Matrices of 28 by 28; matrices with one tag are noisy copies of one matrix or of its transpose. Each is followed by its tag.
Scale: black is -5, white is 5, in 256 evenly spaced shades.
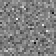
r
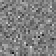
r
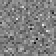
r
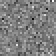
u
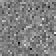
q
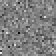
u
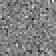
u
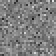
u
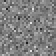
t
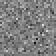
r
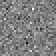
t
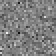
u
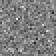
r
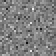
t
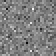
t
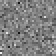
u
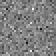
t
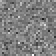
q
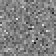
r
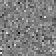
u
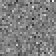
u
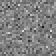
t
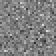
r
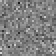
u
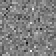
t
